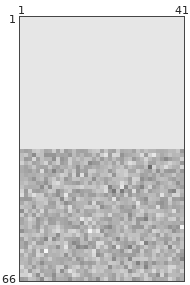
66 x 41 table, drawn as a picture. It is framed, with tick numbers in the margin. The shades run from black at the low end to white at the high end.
The table splits into 2 rows of 1 panel. Panel 1,1: very high, flat. Panel 2,1: high, fine-grained.
